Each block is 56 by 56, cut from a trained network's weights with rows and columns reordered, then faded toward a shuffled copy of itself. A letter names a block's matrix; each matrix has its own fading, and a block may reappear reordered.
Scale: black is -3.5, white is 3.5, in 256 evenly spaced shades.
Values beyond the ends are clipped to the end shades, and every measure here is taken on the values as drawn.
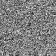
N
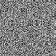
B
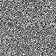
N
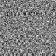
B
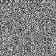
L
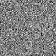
L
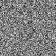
B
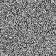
N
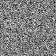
N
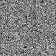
B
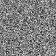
N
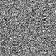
B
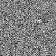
L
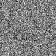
N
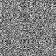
B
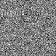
B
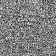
N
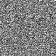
N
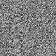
L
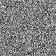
N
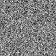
N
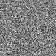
N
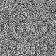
B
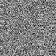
B
